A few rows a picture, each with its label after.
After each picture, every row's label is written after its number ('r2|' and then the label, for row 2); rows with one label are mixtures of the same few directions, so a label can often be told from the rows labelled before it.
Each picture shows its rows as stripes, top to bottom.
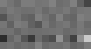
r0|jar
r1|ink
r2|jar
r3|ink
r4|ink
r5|jar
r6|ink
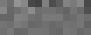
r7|ink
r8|jar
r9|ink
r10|ink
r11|ink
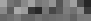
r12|jar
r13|ink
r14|jar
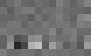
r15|jar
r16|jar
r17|jar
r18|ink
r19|jar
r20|ink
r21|ink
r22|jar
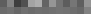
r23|ink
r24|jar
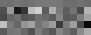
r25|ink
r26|ink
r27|jar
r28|jar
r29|jar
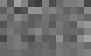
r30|ink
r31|ink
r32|ink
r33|jar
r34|ink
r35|jar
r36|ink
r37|jar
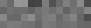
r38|ink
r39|jar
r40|jar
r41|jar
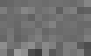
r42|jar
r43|jar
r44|jar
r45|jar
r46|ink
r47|ink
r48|jar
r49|ink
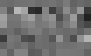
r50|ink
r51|ink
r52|jar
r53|jar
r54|ink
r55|jar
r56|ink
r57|ink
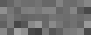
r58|jar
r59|jar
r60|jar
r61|ink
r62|ink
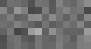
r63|jar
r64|ink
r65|ink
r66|ink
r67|ink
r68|jar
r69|jar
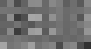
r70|ink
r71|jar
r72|ink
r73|jar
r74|ink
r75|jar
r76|jar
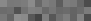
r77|jar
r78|ink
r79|ink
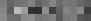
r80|jar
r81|ink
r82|jar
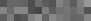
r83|jar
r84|ink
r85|ink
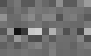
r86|jar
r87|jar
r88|jar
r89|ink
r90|ink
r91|ink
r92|ink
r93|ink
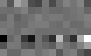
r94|ink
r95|ink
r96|ink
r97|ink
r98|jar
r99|jar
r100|jar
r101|jar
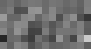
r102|ink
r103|ink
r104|jar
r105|ink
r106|ink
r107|jar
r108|ink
